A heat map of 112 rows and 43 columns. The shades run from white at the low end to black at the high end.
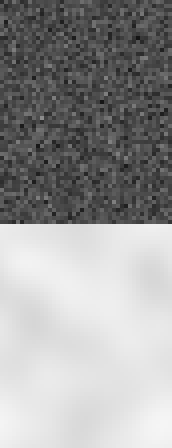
The table splits into 2 rows of 1 panel. Panel 1,1: high, fine-grained. Panel 2,1: very low, smooth, faint in contrast.
